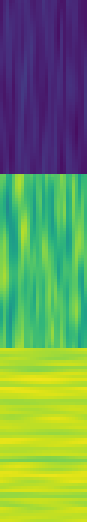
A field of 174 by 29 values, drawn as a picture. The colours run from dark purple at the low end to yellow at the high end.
The table splits into 3 rows of 1 panel. Panel 1,1: very low, streaked downward, faint in contrast. Panel 2,1: high, streaked downward. Panel 3,1: very high, streaked across, faint in contrast.
